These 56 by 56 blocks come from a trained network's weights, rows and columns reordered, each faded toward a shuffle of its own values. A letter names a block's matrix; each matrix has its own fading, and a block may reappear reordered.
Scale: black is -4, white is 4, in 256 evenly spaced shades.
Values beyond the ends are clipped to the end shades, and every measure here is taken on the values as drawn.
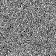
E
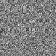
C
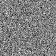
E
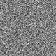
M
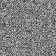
C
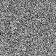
E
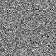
M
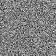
E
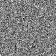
E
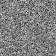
E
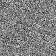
E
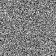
E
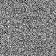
M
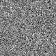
E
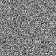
C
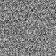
C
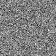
E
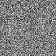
M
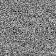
M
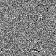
M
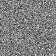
E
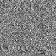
C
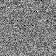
M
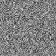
C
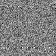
M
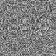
C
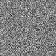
C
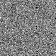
E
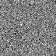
E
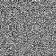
M
